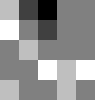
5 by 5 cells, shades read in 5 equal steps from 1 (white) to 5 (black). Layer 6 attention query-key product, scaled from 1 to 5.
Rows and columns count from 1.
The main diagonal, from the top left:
2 3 3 2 3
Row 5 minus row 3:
-1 1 0 -1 0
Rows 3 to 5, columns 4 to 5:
3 3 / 2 1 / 2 3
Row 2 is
1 3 4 3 3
